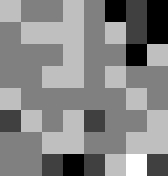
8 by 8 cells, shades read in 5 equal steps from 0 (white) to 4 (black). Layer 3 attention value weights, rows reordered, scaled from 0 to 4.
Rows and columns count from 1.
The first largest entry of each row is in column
6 8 7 1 2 1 1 4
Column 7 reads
3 3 4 2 1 2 1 0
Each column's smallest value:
1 1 1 1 2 1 0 1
